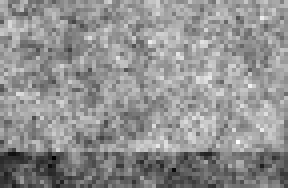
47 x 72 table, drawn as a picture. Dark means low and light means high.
Seam: horizontal, 80% of the way down, the top part higher. Grain: blotchy. Ninth with the lowest average: bottom left.
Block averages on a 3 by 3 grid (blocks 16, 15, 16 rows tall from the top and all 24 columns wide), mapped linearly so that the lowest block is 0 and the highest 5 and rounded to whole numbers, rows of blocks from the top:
344 / 445 / 012
